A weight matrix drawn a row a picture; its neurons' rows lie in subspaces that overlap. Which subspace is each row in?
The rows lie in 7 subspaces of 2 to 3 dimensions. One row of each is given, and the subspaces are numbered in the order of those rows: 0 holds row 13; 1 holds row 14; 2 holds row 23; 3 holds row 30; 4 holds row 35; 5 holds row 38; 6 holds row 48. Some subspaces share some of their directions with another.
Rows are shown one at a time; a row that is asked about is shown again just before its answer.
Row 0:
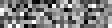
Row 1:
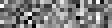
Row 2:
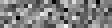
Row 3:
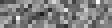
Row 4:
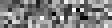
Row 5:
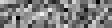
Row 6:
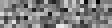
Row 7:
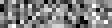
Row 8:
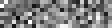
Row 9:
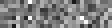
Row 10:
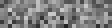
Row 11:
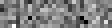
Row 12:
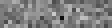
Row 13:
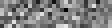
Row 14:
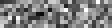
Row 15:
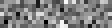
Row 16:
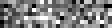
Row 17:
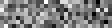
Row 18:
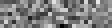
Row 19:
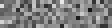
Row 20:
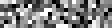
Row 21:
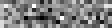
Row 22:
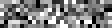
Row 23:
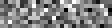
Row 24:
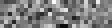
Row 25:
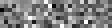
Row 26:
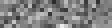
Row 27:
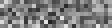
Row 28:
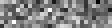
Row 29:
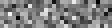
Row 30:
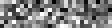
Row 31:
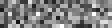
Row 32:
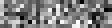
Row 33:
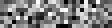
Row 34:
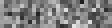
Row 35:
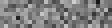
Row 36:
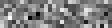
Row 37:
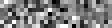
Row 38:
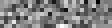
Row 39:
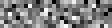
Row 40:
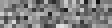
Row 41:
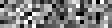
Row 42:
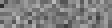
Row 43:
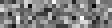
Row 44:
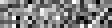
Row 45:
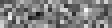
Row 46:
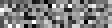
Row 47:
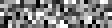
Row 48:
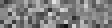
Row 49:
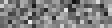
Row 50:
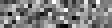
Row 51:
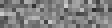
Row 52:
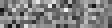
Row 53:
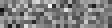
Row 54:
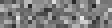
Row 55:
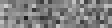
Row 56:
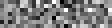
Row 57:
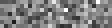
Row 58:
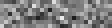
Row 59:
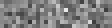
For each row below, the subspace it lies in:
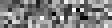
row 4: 6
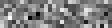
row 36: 1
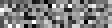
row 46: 0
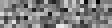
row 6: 5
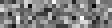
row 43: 4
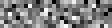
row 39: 1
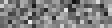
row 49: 2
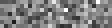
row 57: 3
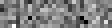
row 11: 4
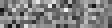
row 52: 0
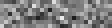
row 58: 5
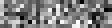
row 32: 3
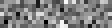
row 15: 3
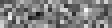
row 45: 1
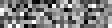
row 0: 0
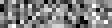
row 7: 4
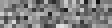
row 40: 5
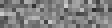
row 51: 6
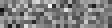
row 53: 0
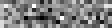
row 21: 5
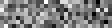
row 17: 4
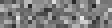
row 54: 4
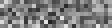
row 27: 6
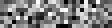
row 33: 6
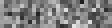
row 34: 3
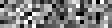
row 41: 2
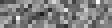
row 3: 1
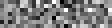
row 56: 2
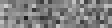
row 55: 5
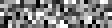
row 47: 3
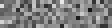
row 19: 2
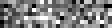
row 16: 5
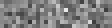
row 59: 3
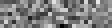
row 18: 0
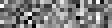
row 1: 2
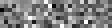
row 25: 0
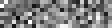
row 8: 2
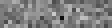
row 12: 6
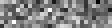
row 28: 3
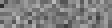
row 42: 2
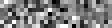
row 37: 6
